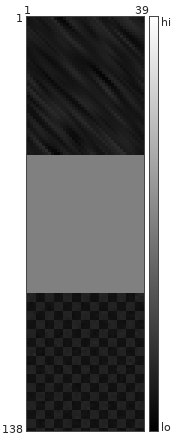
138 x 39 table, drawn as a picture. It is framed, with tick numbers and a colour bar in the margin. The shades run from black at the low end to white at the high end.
It is made of 3 by 1 panels. Panel 1,1: very low, slanting down to the right, faint in contrast. Panel 2,1: middling, flat. Panel 3,1: very low, checkered, faint in contrast.
